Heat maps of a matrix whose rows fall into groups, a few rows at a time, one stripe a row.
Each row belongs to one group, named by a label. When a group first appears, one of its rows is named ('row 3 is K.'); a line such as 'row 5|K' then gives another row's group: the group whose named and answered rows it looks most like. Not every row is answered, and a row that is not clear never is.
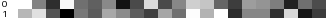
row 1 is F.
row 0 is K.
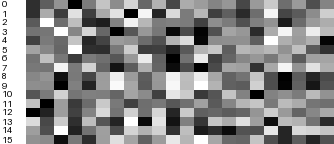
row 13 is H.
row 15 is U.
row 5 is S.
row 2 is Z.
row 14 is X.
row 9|U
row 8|U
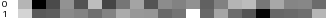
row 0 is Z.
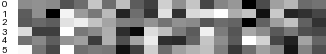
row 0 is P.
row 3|K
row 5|K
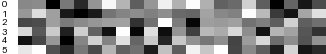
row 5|F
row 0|U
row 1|Z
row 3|H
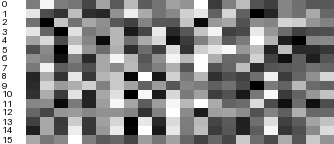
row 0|P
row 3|K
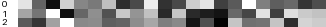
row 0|K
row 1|X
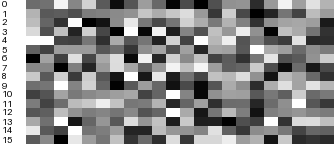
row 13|X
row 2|S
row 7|U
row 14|K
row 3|H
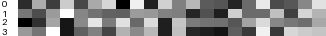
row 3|X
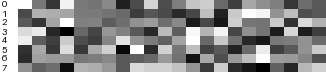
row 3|F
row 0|K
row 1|S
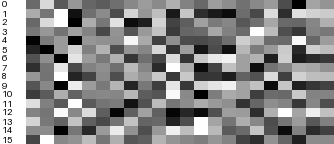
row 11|K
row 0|Z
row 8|X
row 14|U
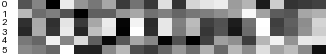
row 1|Z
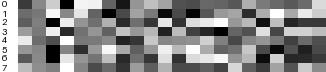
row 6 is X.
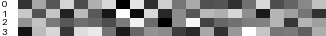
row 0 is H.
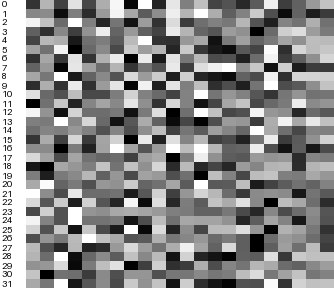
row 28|X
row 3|P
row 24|K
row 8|X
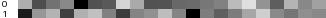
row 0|Z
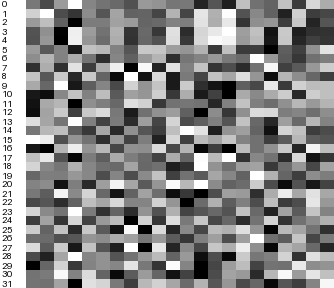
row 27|H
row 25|H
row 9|X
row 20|U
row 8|H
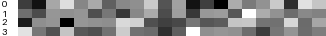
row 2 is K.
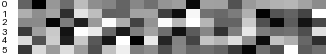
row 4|H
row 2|U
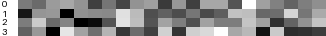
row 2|Z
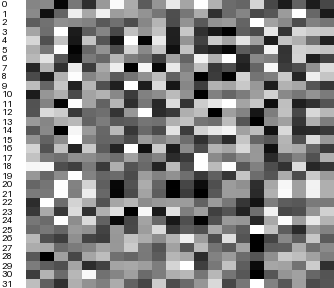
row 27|P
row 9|H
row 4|H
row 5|X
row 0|U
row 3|X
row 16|H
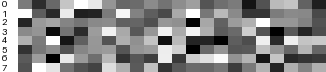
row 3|U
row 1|S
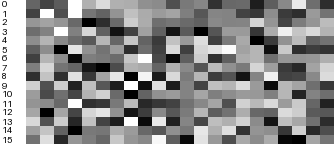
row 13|H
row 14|F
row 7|Z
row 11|S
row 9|H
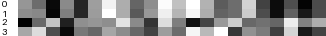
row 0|U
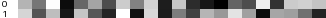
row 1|H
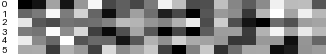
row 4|K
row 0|P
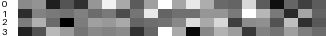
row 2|F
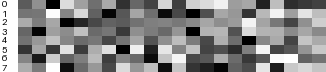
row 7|X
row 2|Z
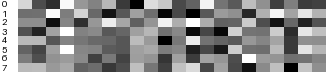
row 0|K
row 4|K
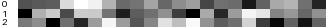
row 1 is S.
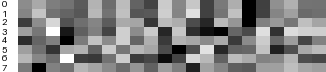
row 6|S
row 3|X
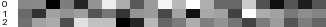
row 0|U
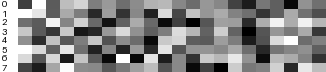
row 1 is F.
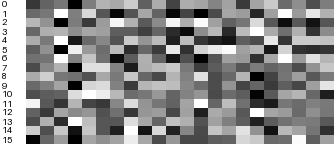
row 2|U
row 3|S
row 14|H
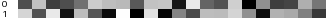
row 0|P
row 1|H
